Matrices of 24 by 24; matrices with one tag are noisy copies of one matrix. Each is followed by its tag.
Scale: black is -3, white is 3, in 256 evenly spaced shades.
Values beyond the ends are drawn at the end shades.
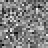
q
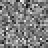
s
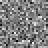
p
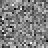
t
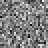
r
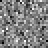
s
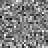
t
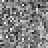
q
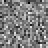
r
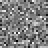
p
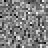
r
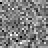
p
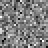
s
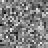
q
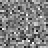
p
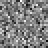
s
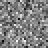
s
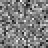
s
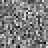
r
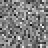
r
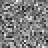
t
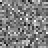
p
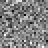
t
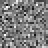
t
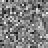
q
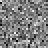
p
